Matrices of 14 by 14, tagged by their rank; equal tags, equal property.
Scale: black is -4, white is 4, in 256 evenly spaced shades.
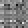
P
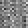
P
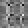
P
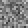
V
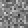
V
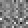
P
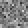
V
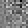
P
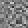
P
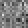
P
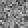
V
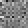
P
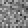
V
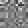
P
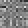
P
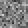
V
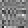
P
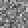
V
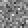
V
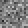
V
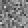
V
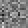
P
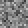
V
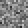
V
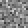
V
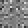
P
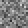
V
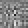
P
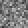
V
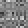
P
